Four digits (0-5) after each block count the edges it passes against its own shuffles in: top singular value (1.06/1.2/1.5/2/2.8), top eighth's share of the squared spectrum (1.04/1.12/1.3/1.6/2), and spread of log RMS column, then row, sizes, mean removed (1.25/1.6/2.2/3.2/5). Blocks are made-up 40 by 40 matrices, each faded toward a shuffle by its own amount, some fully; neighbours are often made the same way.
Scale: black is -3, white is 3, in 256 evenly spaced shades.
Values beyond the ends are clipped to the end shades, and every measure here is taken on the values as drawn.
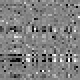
4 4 2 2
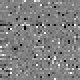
3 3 0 1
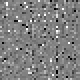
3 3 1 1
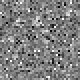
1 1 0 1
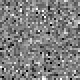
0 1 0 0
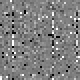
3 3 2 1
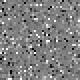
0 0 0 0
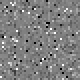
1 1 0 0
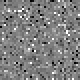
1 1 0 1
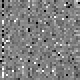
3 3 1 0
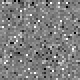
0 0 0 0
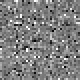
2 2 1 1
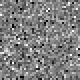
0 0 0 0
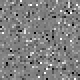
0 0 0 0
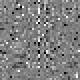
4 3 1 1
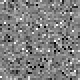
0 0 0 1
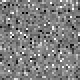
0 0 0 0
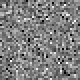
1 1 0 0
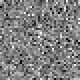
2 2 0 0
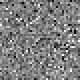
0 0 0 0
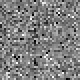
2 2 1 0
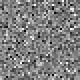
2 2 0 0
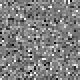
2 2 0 0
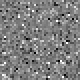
2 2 0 1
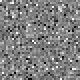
1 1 0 0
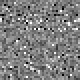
1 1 0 2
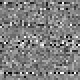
2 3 0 3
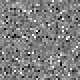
1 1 0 1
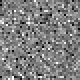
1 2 0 1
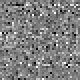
1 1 0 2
